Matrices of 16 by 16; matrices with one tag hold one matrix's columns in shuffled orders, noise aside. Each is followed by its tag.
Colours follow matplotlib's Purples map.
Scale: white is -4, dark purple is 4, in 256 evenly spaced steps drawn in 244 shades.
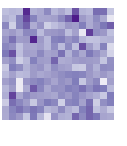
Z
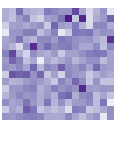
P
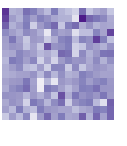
Z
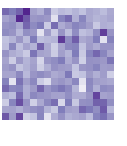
Z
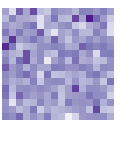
P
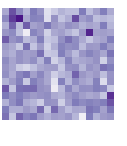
Z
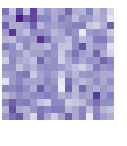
Z
